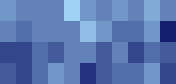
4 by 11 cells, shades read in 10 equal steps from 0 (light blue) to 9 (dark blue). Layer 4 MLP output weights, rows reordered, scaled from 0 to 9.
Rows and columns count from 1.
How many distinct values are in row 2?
5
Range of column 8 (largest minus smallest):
2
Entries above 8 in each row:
0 1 0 0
